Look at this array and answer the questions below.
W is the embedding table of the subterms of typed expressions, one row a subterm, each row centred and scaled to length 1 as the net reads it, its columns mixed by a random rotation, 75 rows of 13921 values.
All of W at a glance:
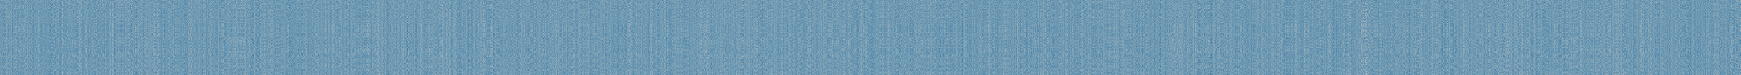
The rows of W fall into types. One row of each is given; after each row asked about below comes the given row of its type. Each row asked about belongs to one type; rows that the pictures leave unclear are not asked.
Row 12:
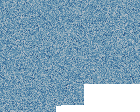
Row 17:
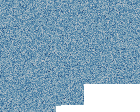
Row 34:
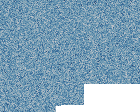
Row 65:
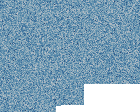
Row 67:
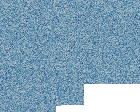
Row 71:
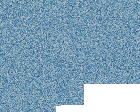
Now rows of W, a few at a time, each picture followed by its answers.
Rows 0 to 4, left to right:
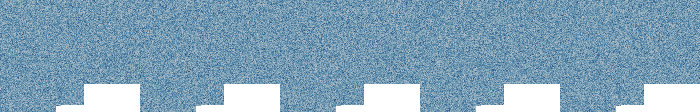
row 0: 71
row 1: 17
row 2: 65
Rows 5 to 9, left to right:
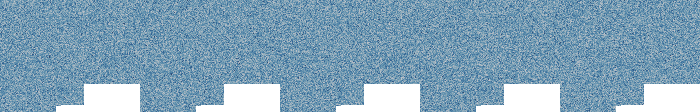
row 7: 71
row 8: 67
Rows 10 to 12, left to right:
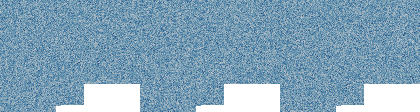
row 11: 65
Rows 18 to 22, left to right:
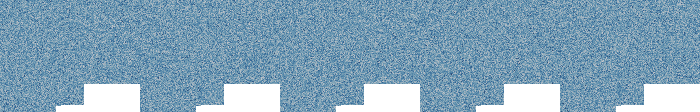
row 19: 71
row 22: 17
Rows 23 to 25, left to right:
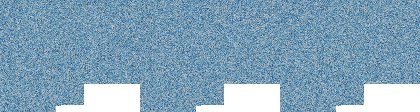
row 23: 34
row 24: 12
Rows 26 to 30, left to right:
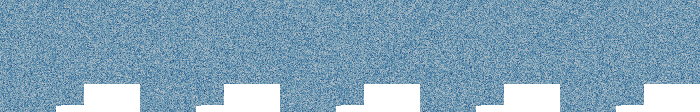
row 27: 67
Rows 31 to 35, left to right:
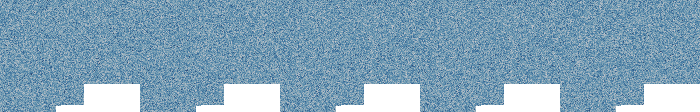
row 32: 12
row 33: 34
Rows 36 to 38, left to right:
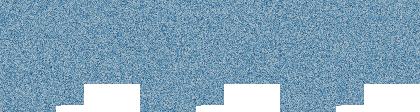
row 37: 65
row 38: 71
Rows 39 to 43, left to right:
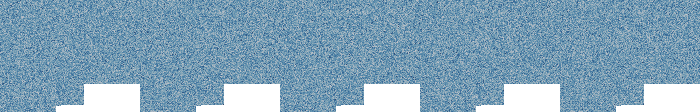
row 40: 12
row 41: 65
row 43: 12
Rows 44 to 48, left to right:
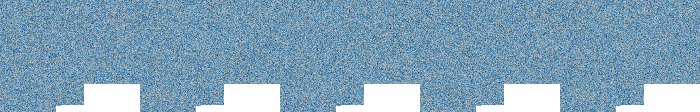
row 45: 71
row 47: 12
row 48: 71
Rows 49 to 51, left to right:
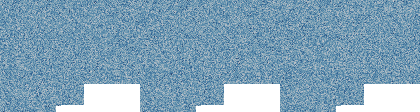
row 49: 34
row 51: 67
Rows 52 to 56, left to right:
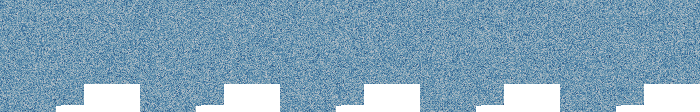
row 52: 65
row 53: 34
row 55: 12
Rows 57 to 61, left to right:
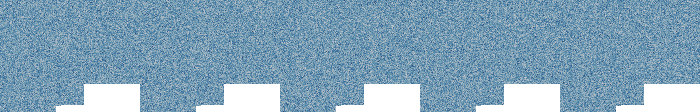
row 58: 67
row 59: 34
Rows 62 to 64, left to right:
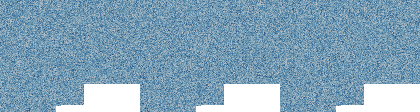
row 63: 17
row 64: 17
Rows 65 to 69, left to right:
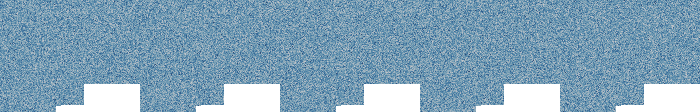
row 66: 71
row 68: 17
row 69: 34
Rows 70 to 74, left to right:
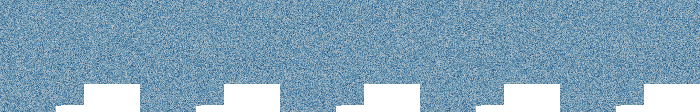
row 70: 34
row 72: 12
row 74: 71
